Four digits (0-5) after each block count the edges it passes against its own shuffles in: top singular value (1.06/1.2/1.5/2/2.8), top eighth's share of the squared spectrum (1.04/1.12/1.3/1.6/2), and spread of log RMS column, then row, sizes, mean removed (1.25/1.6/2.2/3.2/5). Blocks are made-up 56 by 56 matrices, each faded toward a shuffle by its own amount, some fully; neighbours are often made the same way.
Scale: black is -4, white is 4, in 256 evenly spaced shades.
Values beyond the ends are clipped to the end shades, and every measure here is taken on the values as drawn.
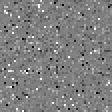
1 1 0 0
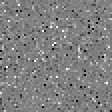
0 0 0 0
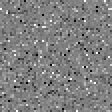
0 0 0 0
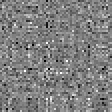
4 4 2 2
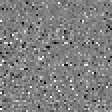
3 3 0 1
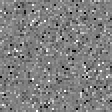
1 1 0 0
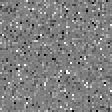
0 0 0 0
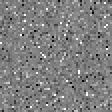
0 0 0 0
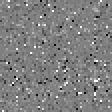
2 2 0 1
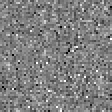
0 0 0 0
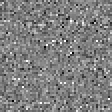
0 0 0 1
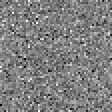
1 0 0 0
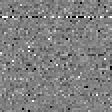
3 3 0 2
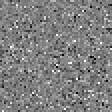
2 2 0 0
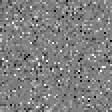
2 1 0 0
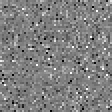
2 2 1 0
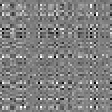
5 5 3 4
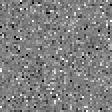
1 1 0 0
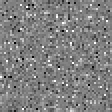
2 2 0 0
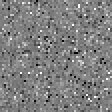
1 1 1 0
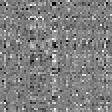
4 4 2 2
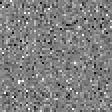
3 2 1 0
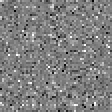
3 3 1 1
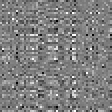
5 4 3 3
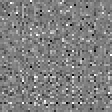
4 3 2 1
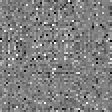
3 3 1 1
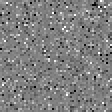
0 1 0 0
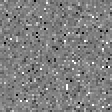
0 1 0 0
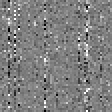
2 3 3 0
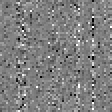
2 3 3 0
